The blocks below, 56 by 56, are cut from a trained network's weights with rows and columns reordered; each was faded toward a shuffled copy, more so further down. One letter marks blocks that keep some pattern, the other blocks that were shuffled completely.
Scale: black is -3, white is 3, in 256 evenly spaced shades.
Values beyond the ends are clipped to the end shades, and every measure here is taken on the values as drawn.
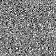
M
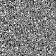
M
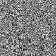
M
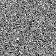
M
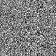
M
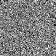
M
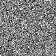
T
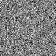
M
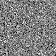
T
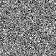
M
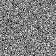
M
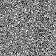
M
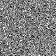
M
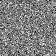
T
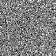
M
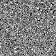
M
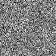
M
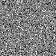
M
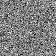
T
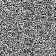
M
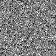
M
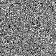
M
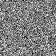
T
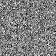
T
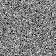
T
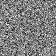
M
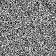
T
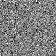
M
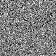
T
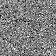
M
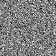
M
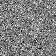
T
